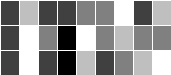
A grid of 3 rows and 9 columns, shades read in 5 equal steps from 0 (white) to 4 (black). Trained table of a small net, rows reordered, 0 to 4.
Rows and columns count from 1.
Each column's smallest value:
3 0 2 3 0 2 0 1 0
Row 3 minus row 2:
0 0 1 0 1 1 1 -1 -2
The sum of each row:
18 16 17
